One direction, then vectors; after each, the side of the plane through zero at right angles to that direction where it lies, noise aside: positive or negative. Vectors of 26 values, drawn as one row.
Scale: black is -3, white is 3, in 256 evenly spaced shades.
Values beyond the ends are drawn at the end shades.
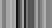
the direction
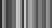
negative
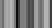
positive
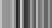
positive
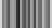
positive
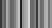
negative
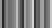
negative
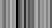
positive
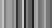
positive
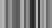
positive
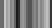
positive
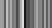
positive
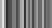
positive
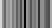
positive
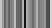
positive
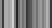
positive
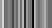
positive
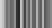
positive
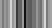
positive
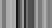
positive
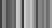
negative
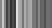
negative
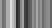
positive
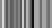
positive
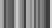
negative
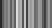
negative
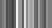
negative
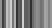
positive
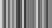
positive
